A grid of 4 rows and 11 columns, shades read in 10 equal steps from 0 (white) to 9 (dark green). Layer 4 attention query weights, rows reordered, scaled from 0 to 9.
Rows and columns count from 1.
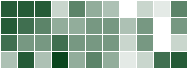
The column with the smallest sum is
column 8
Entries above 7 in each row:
3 1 0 3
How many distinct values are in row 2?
7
